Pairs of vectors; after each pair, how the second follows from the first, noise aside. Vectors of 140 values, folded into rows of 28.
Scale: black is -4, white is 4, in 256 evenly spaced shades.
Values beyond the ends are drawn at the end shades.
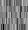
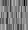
reversed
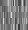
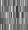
wrapped around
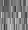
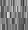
reversed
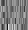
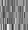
sign-scrambled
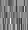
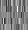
reversed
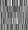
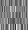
reversed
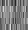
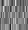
sign-scrambled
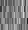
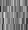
reversed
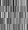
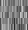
reversed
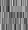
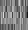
wrapped around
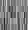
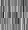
reversed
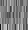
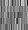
reversed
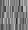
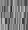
reversed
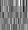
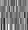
reversed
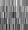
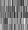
wrapped around
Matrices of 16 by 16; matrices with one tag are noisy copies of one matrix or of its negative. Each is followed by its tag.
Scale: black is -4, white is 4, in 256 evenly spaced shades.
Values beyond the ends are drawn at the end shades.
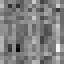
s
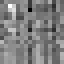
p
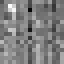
p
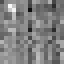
p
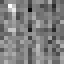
p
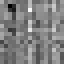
p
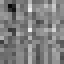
p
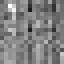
p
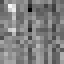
p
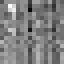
p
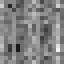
s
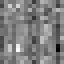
s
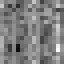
s
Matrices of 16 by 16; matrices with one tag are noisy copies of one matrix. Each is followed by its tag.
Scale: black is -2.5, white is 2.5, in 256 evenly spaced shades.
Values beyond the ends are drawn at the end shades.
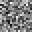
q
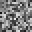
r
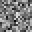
r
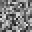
r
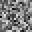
r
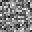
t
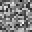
t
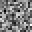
r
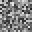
q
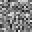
q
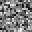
t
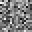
q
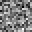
t
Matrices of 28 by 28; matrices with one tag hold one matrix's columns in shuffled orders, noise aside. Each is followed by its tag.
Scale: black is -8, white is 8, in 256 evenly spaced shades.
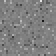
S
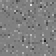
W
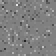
W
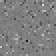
W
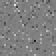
W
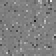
S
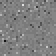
W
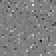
W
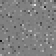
W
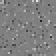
S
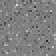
W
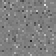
W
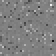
W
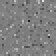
S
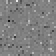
S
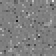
S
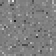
S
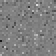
W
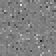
W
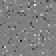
W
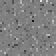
S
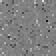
S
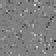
W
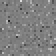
S
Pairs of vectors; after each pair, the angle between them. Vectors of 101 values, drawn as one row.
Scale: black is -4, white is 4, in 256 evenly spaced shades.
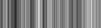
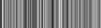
orthogonal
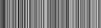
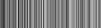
nearly parallel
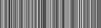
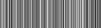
partly aligned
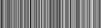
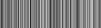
nearly parallel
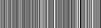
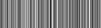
partly opposed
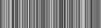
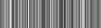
nearly parallel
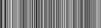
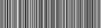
partly aligned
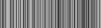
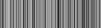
nearly parallel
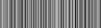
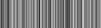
orthogonal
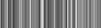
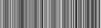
partly opposed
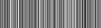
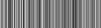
partly opposed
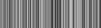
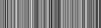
partly aligned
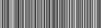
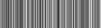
orthogonal
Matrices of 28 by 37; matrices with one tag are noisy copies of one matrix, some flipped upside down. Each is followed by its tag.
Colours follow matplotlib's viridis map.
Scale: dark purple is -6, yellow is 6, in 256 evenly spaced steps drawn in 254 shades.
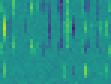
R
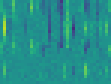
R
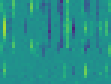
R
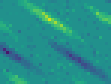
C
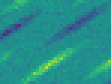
C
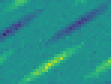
C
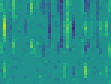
R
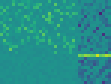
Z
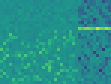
Z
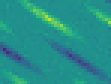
C
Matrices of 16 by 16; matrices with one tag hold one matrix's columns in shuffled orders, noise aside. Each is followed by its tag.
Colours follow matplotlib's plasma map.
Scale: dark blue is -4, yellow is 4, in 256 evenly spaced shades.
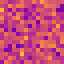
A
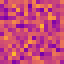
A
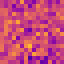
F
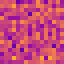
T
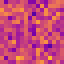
T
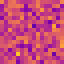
A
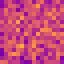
F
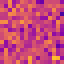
T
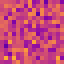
T
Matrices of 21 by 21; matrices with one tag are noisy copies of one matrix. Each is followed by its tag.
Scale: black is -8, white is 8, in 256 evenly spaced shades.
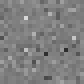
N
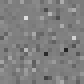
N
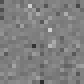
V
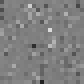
V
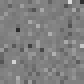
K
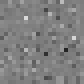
N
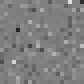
K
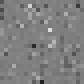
V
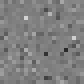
N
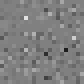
N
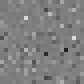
N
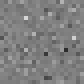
N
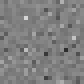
N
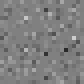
N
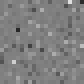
K
